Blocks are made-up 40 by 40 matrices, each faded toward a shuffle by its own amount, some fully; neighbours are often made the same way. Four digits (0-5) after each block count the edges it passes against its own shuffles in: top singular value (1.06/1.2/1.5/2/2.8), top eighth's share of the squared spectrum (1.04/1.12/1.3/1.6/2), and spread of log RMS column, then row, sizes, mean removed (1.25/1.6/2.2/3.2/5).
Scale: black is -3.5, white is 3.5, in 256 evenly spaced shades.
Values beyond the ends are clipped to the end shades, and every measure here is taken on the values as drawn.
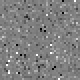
0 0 0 0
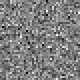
1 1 0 0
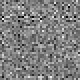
3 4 2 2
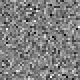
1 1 0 0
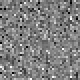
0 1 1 0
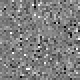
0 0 2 0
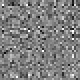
4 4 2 2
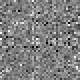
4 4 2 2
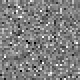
0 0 0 0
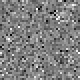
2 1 0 0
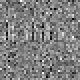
3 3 2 1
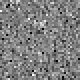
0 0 0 0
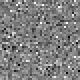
1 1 0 0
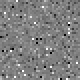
2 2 0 0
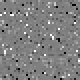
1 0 0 0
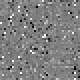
1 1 1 0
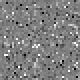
2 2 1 0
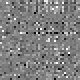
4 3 1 2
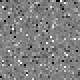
1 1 0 0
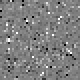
2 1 0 0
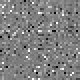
3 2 0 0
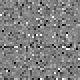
3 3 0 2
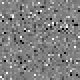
1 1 0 0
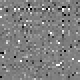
3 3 2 1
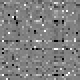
4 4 1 2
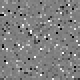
0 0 0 0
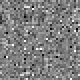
2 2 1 0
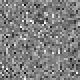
3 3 2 1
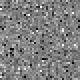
0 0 0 0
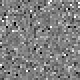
1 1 0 0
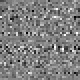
1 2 0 3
